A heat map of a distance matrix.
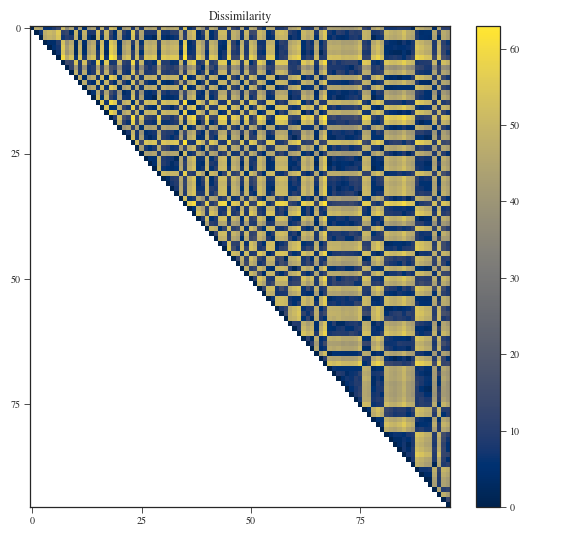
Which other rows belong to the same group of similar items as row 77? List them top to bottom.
0, 3, 4, 5, 6, 10, 12, 15, 17, 20, 23, 25, 29, 34, 36, 37, 40, 43, 44, 46, 47, 49, 52, 53, 56, 57, 58, 62, 63, 64, 66, 67, 76, 81, 82, 83, 84, 85, 86, 87, 92, 94, 95
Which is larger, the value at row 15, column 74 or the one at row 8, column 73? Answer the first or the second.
the first
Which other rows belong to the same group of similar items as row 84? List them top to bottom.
0, 3, 4, 5, 6, 10, 12, 15, 17, 20, 23, 25, 29, 34, 36, 37, 40, 43, 44, 46, 47, 49, 52, 53, 56, 57, 58, 62, 63, 64, 66, 67, 76, 77, 81, 82, 83, 85, 86, 87, 92, 94, 95
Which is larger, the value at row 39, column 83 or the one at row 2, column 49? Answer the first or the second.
the second
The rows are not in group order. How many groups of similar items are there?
2
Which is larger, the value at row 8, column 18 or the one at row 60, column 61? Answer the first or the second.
the first
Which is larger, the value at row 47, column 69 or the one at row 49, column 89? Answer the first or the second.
the second
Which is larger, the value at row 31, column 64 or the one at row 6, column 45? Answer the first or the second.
the second
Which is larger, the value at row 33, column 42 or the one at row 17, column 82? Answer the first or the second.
the first
